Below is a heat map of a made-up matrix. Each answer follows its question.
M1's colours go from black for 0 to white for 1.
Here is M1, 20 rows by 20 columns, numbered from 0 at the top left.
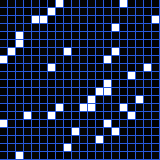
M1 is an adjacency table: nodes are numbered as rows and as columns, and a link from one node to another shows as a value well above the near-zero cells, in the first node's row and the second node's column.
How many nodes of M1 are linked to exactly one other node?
9
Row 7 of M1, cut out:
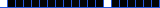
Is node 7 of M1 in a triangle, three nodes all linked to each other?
no
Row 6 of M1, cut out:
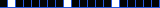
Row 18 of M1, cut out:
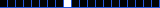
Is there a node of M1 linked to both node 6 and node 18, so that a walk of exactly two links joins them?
yes
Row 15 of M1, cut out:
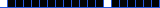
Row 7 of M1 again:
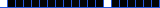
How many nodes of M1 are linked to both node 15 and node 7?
2
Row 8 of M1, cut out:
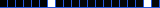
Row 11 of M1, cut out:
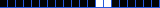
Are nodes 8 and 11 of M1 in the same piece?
no
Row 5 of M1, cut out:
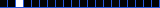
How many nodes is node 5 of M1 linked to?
1
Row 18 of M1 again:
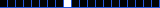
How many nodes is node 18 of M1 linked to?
1
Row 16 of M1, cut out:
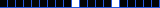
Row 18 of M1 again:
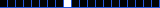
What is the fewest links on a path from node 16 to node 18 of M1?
4
